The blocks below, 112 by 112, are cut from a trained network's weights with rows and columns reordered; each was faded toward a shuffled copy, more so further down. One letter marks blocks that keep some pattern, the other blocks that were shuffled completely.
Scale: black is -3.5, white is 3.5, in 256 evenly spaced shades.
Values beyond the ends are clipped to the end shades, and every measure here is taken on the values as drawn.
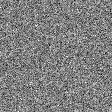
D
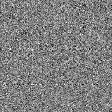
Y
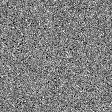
D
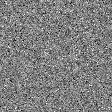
D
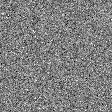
D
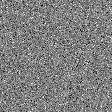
D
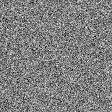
D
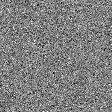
D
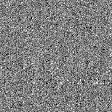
Y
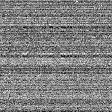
Y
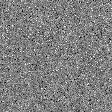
D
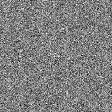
Y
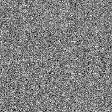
Y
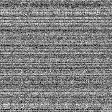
Y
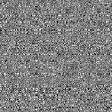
Y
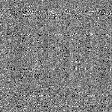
Y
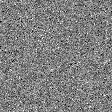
D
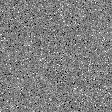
D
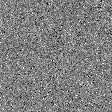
D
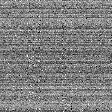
Y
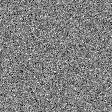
D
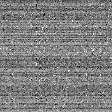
Y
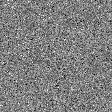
D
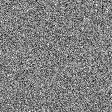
D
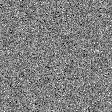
D
